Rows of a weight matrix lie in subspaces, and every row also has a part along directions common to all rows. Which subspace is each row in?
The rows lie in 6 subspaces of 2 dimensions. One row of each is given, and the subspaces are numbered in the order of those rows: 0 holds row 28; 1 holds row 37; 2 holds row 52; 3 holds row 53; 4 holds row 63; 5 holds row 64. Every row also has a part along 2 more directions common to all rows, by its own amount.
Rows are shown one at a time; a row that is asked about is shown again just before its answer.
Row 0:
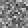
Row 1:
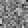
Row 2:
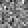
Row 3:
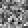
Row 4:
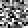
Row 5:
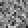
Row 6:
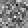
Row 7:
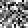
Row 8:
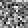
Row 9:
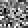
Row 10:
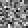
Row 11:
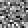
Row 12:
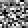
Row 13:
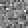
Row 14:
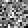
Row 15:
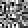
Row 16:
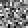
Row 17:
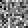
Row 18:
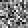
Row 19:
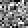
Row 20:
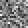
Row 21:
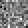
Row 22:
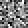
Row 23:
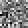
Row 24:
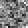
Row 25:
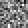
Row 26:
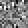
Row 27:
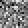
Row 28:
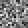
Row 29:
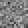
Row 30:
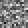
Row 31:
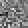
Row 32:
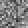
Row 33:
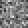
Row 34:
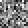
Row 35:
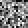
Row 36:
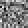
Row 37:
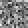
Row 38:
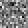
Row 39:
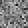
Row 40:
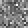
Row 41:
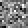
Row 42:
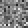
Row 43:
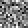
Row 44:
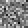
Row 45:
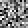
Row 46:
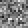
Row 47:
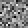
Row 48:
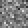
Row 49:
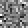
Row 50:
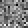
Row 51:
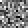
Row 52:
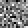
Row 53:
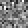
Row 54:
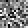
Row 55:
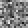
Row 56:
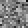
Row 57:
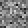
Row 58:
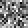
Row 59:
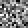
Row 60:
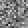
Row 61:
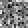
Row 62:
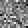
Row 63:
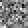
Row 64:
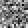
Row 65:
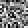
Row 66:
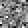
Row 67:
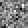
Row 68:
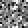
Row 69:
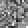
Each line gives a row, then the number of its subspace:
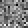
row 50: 4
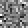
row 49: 2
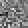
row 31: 1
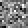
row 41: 4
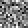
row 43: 1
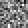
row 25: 5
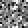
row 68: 2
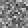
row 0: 0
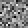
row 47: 0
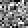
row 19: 3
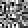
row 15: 3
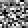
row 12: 5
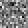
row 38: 4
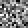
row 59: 0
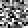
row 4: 3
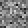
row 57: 4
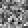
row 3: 3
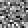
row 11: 5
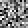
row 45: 0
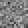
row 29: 5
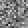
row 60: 0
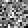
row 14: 5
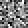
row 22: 3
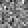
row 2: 3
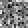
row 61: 1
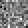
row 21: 5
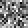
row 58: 5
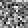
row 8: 1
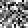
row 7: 5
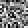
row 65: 2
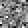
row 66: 2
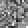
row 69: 0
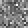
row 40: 4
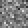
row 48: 1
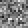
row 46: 3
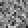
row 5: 0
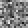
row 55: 1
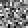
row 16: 3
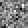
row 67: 4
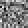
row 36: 2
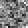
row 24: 0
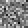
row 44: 2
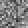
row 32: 0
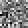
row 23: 1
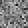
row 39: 4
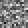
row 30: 5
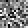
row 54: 2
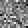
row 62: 2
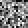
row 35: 1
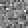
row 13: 3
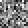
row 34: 4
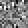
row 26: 3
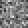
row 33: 1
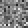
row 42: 4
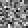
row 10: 3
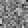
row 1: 2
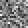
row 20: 2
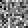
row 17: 5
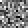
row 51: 5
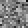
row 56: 2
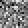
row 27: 1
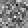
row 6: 0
